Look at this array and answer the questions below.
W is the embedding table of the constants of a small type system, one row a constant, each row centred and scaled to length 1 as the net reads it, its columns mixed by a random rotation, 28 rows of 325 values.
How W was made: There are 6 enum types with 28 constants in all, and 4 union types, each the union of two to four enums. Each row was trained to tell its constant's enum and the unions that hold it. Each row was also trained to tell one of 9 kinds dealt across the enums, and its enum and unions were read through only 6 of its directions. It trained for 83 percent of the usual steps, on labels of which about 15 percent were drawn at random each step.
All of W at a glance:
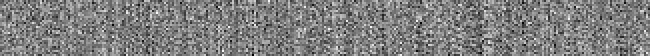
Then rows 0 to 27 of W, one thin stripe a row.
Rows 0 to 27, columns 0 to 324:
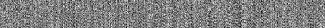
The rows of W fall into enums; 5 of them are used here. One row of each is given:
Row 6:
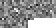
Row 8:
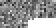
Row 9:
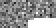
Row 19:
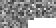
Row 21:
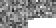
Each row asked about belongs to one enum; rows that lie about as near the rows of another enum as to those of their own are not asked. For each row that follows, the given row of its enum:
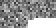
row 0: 21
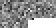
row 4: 19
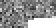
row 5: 9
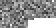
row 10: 6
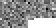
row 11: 19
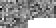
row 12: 6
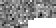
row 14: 8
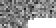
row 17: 8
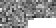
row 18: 9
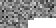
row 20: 21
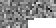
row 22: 19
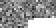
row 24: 9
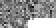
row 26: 8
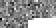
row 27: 6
